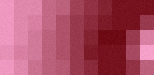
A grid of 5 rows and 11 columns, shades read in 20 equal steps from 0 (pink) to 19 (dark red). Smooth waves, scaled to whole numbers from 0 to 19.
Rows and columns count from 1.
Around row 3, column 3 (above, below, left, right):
4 5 3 8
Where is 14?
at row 1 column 7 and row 5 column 10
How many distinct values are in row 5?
9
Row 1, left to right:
1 3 3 7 8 12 14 16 18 18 18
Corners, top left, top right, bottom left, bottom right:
1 18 1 8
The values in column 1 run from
1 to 2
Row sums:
118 119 111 106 113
